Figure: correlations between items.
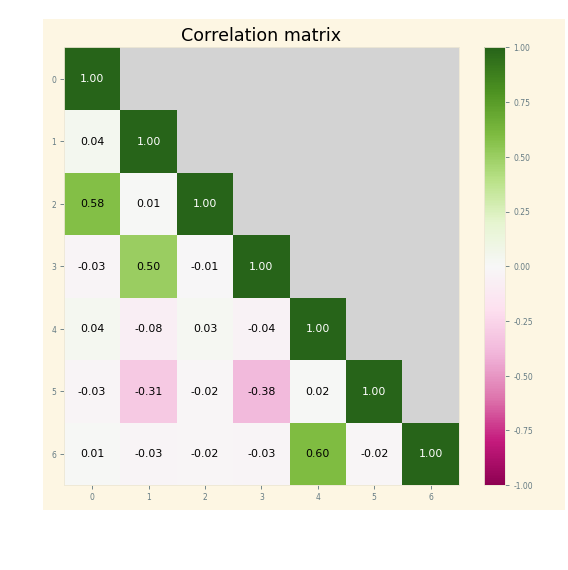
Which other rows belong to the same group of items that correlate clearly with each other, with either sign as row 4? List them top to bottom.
6
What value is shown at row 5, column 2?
-0.02
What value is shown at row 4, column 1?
-0.08
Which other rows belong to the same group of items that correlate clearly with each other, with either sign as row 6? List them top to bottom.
4
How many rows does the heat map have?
7
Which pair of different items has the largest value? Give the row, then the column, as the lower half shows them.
6, 4
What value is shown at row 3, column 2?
-0.01
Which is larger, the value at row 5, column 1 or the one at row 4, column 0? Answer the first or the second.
the second
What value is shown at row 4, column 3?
-0.04
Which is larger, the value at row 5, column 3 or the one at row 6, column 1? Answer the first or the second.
the second
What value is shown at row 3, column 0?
-0.03
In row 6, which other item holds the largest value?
4
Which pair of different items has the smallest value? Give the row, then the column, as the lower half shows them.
5, 3
